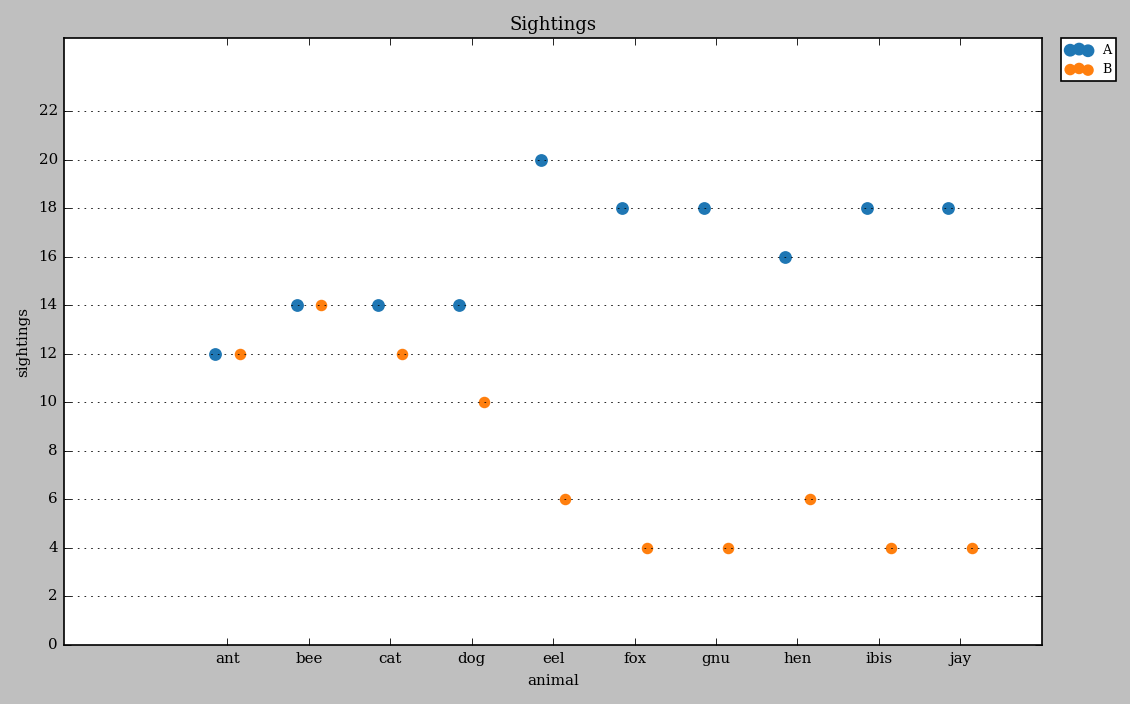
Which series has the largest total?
A
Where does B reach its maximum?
bee
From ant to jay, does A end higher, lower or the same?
higher
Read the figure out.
Title: Sightings
x-axis: animal, ticks ant bee cat dog eel fox gnu hen ibis jay
y-axis: sightings, ticks 0 2 4 6 8 10 12 14 16 18 20 22
Legend: A, B
Values:
A: 12 14 14 14 20 18 18 16 18 18
B: 12 14 12 10 6 4 4 6 4 4
